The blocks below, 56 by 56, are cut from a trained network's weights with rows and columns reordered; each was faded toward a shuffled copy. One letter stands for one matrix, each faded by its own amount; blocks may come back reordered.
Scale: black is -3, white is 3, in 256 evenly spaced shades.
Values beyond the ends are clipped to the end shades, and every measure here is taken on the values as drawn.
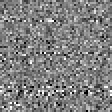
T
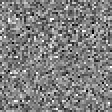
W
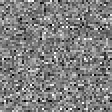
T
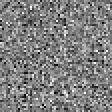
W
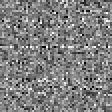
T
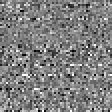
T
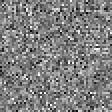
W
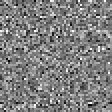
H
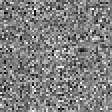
H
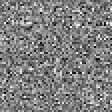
H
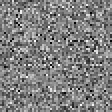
H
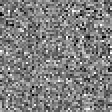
H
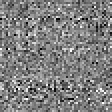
T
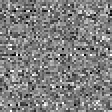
T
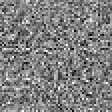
H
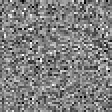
H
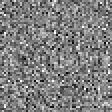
H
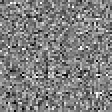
H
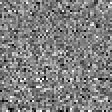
T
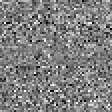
T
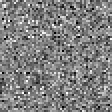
W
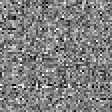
H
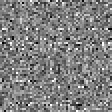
T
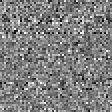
T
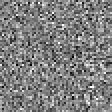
H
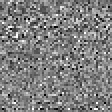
T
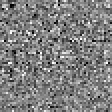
T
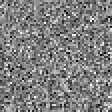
W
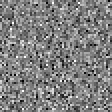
W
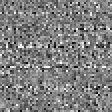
T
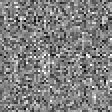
H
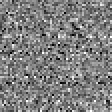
T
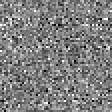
T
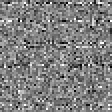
T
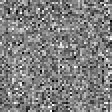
H
